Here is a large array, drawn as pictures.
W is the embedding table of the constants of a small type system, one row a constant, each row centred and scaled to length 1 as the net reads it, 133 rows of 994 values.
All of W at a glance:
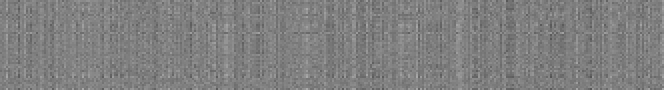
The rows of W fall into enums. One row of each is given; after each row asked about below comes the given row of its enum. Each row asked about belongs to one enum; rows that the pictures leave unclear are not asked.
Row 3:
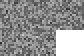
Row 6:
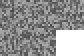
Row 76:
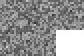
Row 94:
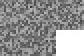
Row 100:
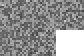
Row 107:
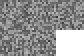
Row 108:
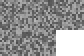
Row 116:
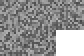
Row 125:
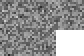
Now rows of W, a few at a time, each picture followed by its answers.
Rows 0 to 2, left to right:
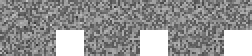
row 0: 76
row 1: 94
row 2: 94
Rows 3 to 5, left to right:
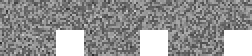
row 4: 125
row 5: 116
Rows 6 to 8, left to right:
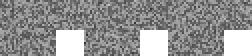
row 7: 3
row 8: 116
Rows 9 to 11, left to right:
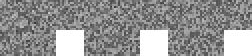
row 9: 76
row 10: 94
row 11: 108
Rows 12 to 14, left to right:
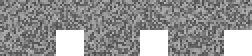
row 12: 116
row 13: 116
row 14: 94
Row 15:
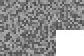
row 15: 116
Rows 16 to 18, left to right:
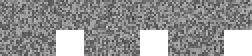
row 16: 108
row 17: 107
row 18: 94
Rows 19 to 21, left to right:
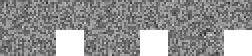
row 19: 107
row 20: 107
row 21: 100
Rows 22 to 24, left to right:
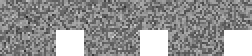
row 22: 76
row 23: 125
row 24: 116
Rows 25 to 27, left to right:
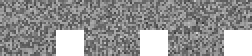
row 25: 94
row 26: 107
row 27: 76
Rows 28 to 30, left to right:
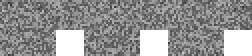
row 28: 125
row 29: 94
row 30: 3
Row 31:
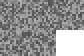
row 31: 108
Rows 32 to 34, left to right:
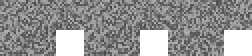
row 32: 116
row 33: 116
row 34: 108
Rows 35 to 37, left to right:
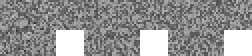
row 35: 76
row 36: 6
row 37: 108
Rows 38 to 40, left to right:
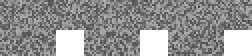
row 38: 108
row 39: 108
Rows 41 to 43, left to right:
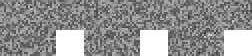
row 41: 94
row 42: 6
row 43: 100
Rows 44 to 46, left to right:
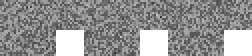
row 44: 116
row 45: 100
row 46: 108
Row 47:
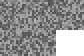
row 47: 108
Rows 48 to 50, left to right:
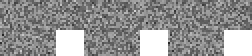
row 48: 3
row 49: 125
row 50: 3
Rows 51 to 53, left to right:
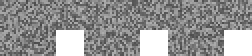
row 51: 116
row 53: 6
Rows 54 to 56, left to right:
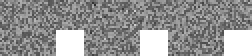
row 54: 108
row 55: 125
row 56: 116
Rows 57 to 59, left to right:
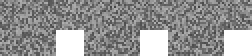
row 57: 108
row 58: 116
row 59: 116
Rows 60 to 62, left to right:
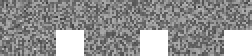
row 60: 107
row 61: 108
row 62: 94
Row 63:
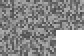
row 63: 6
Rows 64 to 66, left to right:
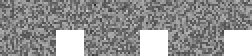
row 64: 6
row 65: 125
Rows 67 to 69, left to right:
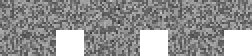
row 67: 6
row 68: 76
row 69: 6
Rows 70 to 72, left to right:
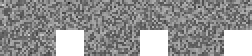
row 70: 100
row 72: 94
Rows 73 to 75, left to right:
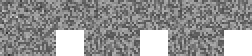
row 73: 125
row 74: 6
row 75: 6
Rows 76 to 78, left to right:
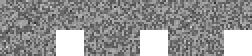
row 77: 94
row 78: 107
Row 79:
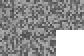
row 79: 6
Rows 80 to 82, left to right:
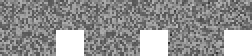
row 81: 108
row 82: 3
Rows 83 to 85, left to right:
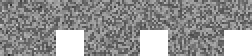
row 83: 125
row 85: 6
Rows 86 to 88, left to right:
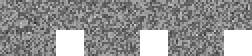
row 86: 76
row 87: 125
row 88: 100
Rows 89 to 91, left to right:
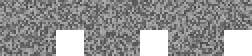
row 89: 94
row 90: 108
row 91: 116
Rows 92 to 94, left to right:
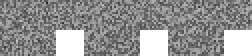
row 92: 107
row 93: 116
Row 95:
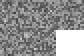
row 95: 125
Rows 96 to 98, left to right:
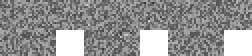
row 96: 6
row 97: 100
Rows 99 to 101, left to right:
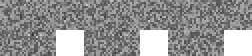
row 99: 100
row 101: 108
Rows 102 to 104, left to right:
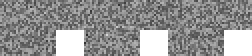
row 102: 94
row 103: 3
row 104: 6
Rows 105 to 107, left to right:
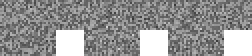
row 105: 94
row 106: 107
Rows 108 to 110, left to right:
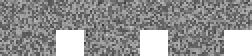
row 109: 3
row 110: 94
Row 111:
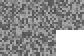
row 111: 108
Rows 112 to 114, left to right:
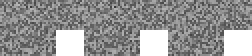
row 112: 94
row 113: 94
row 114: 116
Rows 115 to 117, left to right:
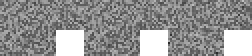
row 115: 116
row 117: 3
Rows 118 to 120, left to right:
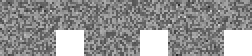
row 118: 125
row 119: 108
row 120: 125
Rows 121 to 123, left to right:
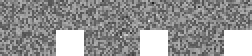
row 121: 108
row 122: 100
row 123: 94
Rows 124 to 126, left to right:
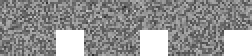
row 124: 107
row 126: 116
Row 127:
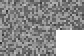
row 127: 3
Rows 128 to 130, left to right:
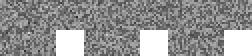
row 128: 76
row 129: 3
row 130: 6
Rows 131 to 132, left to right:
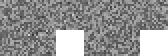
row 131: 100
